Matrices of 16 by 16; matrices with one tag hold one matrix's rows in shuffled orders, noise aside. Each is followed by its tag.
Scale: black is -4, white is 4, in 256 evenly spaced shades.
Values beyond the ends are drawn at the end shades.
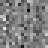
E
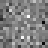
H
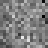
H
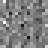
E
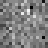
H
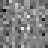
H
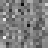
E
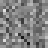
E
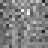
H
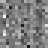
E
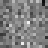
H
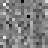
E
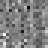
E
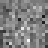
H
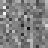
E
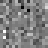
E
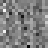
E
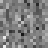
E
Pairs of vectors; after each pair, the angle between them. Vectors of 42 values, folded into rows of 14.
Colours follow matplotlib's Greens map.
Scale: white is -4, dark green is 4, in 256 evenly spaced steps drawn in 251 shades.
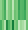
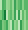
partly aligned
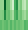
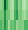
nearly parallel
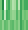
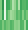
nearly parallel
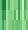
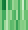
nearly parallel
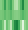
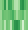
nearly parallel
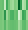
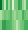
partly aligned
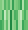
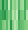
orthogonal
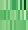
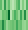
partly opposed
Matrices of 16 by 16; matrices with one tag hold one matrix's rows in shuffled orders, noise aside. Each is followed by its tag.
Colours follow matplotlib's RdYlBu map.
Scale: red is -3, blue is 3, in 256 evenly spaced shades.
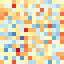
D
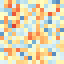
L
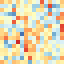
D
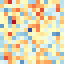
L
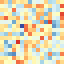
D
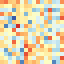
D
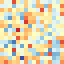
D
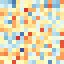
D
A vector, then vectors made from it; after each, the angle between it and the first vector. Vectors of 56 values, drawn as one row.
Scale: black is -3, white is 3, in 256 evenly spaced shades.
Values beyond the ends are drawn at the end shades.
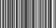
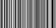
nearly opposite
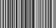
nearly parallel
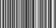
nearly parallel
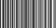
nearly parallel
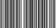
orthogonal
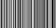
nearly opposite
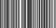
orthogonal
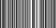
partly aligned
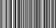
partly opposed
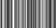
orthogonal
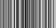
partly aligned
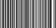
nearly parallel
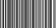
nearly parallel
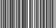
orthogonal
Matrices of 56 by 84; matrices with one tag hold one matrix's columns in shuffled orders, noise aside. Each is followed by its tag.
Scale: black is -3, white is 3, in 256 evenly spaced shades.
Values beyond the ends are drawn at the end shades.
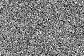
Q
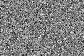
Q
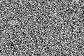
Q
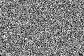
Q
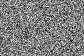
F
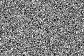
Q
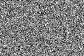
F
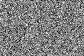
F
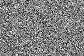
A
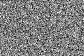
F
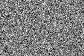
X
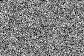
F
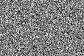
X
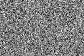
X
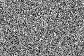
X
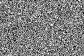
F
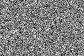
Q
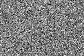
A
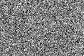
A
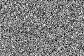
F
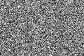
A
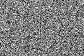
A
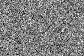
X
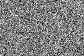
X
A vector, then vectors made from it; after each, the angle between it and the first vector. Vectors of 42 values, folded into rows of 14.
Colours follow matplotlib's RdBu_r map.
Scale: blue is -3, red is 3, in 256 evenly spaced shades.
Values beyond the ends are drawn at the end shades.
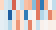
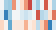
partly aligned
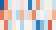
orthogonal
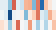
nearly parallel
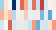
partly opposed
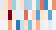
nearly opposite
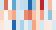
partly opposed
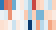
partly opposed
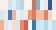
orthogonal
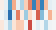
nearly parallel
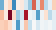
nearly opposite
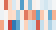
partly opposed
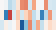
orthogonal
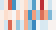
partly opposed
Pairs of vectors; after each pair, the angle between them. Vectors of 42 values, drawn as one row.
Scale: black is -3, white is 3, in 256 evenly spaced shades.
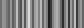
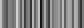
orthogonal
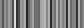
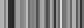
orthogonal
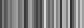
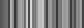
orthogonal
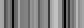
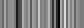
partly opposed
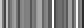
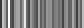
partly opposed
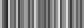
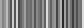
orthogonal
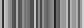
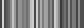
nearly opposite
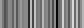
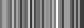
nearly opposite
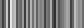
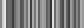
partly opposed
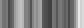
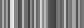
orthogonal
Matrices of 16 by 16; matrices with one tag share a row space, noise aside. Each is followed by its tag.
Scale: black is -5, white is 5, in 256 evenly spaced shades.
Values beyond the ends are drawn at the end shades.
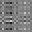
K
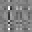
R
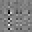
R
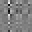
R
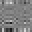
K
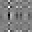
R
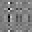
R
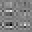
K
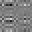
K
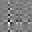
R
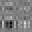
K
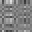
K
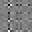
R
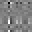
R
